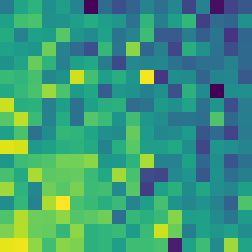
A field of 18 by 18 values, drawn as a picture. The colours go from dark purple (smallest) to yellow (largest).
There are no regular stripes. Neither half mirrors the other. The values follow a bell shape. The top right is the ninth with the lowest average. Values rise toward the bottom left.
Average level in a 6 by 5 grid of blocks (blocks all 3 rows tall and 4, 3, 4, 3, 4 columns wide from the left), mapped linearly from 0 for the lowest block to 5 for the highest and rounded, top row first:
32210 / 32211 / 43221 / 34321 / 44322 / 54333
